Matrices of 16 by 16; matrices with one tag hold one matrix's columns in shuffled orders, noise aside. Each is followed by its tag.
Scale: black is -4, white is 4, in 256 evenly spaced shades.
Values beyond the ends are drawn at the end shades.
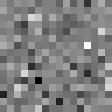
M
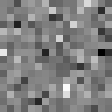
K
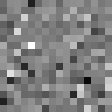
M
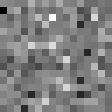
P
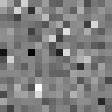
K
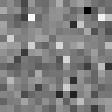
P
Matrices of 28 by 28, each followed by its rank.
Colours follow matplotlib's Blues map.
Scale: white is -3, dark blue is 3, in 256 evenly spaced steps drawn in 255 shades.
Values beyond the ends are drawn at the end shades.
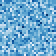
full rank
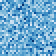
full rank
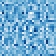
five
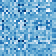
five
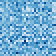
five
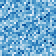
full rank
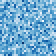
full rank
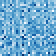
five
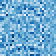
five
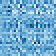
five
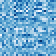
five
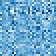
five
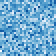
full rank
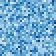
full rank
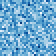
full rank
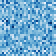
five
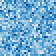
full rank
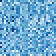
five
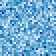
full rank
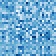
five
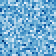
full rank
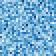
full rank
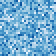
full rank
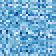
five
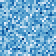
full rank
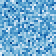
full rank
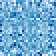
five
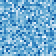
full rank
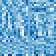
five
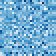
five
